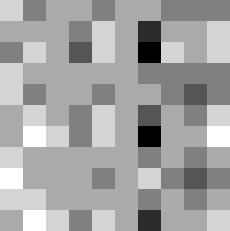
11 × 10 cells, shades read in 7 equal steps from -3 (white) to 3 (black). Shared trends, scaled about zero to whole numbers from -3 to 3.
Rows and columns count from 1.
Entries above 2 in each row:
0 0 1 0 0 0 1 0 0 0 0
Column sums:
-17 -16 -13 -5 -13 -11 7 -8 -2 -13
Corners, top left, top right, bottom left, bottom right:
-2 0 -1 -2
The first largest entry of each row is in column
2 7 7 7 9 7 7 7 9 7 7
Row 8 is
-2 -1 -1 -1 -1 -1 0 -1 0 -1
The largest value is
3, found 2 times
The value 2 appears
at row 2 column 7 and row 11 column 7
